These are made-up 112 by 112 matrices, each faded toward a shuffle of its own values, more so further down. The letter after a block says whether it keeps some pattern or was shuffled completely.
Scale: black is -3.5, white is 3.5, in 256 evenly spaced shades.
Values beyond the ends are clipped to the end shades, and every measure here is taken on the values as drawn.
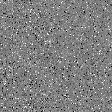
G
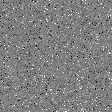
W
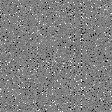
G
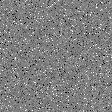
W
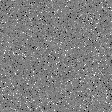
W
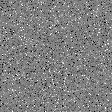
W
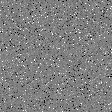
W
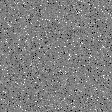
W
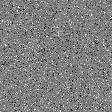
W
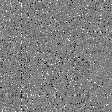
G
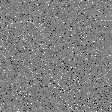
W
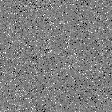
G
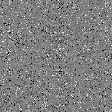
G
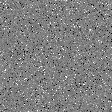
W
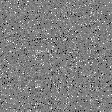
G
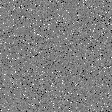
W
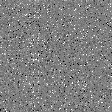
G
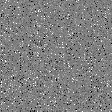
G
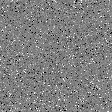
W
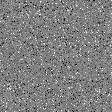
W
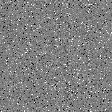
G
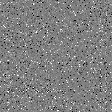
G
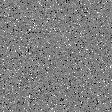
W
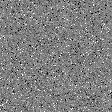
W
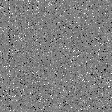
G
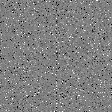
G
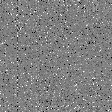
G
